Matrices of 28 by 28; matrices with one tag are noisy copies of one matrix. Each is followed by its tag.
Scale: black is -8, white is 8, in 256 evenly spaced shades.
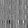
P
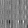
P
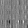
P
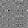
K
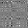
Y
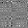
Y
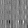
P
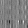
P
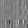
P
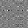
K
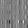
P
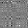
Y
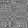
Y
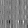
P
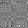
Y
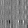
P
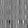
P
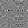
K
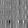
P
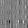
P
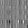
P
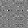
K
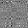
Y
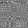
Y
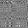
Y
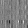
P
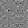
K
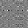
K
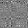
Y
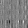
P
